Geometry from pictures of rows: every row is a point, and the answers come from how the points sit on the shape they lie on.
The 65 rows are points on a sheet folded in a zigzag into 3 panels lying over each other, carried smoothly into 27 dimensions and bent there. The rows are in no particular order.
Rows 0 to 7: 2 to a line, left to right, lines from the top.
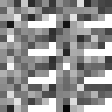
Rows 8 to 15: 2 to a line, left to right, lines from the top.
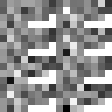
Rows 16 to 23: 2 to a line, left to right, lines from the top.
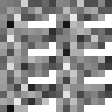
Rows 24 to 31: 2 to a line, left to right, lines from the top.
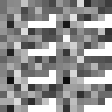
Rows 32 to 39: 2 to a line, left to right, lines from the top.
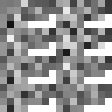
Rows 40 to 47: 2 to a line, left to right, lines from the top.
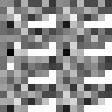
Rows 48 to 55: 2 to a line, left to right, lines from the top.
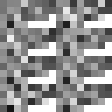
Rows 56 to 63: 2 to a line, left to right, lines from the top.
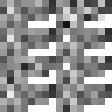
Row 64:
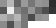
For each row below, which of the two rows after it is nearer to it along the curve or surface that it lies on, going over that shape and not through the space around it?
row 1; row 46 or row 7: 46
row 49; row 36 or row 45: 45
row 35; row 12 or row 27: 12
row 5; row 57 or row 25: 57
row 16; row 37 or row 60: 60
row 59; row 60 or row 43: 60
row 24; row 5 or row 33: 5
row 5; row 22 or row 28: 28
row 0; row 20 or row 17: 17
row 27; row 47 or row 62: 47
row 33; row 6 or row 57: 57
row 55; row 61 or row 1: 1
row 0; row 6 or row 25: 25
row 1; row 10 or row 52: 52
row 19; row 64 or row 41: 41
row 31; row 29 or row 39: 29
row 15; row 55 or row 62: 55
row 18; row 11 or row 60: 60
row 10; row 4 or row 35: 4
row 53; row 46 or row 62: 46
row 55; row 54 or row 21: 54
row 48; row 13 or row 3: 3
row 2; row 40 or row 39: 39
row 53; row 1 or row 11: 1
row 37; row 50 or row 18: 18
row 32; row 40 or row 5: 40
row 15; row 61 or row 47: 47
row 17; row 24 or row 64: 24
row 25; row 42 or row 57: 57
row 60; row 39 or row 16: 16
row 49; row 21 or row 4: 21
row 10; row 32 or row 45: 45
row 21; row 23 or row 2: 23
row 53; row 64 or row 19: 19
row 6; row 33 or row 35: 35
